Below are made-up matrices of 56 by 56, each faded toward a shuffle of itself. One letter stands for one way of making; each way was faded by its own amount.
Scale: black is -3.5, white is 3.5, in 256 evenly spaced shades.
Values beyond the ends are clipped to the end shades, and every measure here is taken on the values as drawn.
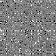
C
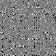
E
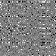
C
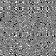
C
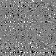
E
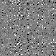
E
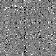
E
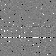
C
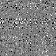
E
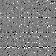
C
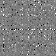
E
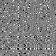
C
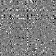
E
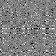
C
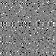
C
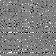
C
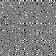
C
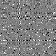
C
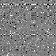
C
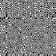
C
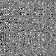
E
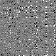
E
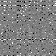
C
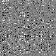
E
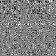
E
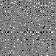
C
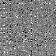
E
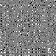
C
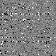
E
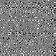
C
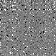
E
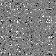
E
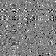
C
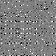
C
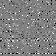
C
